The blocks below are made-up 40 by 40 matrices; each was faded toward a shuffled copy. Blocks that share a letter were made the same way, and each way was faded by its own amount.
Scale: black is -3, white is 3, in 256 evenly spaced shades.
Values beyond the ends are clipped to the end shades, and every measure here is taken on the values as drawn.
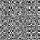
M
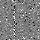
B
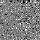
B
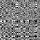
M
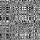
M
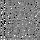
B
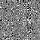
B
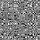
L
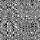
L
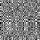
M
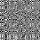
M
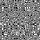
L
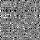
L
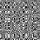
M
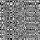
M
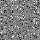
B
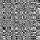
M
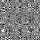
L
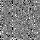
B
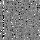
B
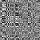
M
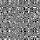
L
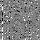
B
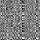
M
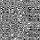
L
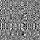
M
